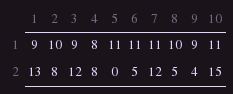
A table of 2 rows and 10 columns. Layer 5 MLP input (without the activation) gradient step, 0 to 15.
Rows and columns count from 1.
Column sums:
22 18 21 16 11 16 23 15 13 26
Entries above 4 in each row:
10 8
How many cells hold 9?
3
